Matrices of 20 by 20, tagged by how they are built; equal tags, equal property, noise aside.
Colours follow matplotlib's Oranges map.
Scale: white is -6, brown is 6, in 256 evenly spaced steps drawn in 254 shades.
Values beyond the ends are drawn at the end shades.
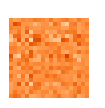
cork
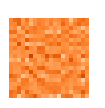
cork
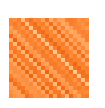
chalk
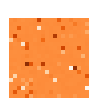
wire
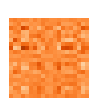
cork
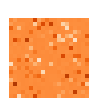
wire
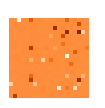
wire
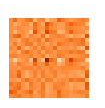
cork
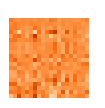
cork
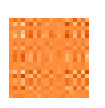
cork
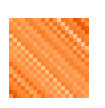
chalk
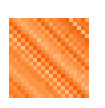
chalk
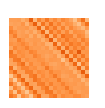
chalk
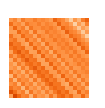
chalk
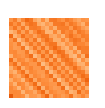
chalk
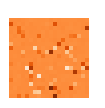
wire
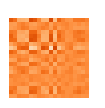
cork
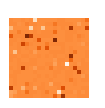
wire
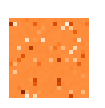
wire
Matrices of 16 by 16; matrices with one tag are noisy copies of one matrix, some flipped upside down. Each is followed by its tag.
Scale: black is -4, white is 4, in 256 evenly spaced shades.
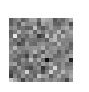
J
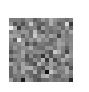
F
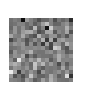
F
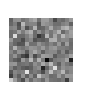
J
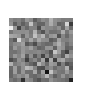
F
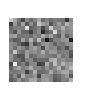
J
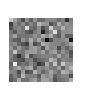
J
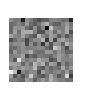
F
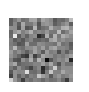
J
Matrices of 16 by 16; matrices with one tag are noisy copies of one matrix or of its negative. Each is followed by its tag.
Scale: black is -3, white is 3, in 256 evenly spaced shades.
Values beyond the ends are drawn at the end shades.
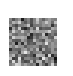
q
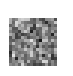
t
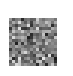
q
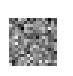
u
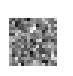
t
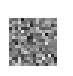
q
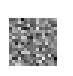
q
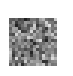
t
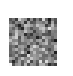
u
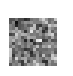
t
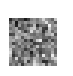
t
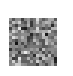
q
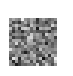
q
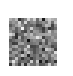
u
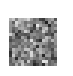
t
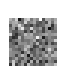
u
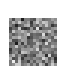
q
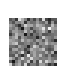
u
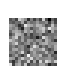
u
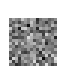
q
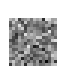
u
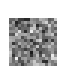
t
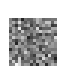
q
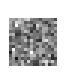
t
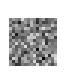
q
